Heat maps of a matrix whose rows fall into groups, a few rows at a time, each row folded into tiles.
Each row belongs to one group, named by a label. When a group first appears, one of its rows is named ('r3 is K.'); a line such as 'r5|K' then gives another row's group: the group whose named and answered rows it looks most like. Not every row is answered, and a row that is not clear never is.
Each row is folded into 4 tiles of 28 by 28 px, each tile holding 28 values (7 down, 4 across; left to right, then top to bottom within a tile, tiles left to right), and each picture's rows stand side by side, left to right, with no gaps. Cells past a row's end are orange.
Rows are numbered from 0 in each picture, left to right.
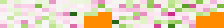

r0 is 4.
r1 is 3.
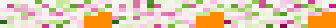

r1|3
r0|3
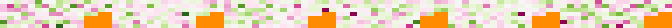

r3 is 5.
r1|4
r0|3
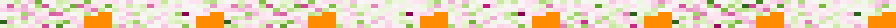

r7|4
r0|3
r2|3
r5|4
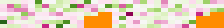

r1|5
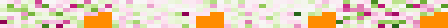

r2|4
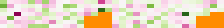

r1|4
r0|5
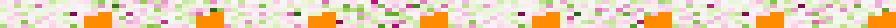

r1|5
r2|4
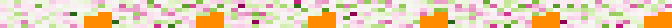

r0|4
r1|3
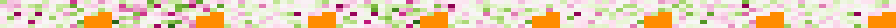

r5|5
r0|5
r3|5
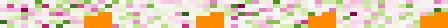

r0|3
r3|5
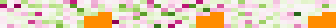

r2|4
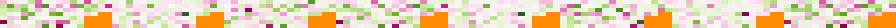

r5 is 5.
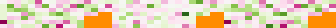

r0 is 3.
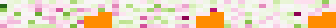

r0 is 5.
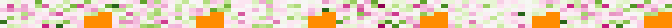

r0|3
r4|4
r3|3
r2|5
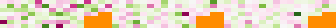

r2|4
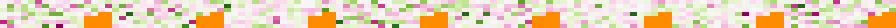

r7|5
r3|3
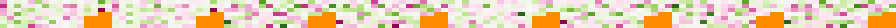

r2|3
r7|3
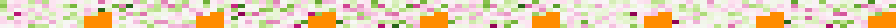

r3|3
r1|5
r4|3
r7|3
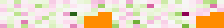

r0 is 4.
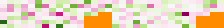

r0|3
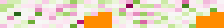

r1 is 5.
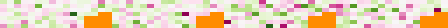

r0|4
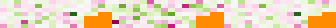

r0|4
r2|4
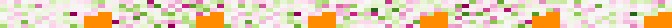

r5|4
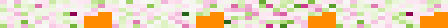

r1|4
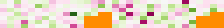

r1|5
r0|4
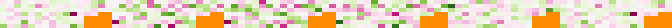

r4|5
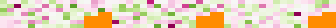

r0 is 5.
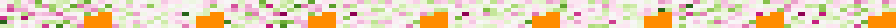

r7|5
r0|3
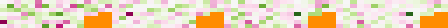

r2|4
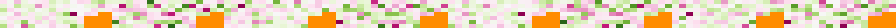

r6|5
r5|3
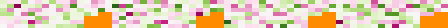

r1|5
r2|3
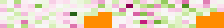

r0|4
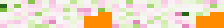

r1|4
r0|5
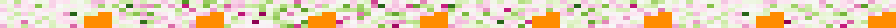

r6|4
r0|4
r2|5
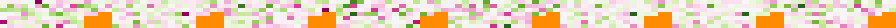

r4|3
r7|5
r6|4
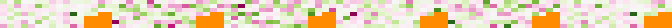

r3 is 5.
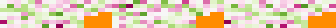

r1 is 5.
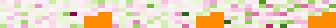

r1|4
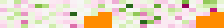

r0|4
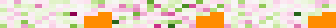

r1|3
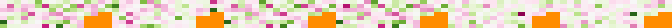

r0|3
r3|3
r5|4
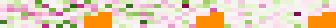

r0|3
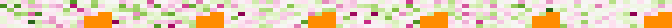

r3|5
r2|5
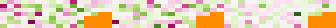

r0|5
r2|4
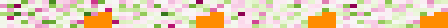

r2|5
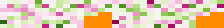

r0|3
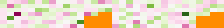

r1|4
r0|5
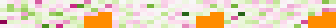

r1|4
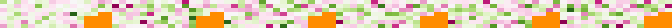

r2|3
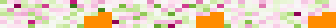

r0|5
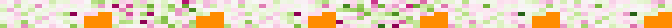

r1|5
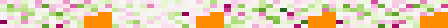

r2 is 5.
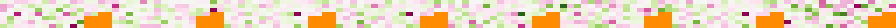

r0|5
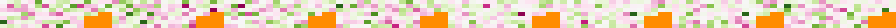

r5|4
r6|4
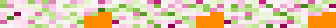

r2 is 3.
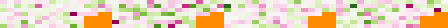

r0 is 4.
